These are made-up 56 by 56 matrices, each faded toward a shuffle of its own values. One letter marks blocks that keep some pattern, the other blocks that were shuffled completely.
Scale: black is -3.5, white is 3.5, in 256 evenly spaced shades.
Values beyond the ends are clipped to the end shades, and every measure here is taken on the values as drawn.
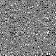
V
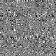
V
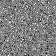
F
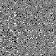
V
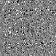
V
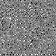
V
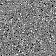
F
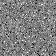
F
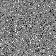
F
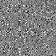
V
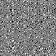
V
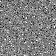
F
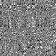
V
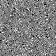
F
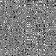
V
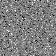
F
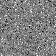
F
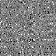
V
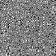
V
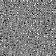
V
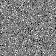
F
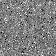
F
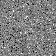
F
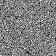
F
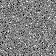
F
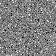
F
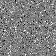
F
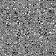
V
